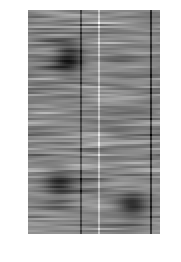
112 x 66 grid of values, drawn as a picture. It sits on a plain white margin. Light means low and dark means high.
Bumps: three. Slope: none. Average level on the scale: 50%. Odd lines: columns 27, 36 and 62.
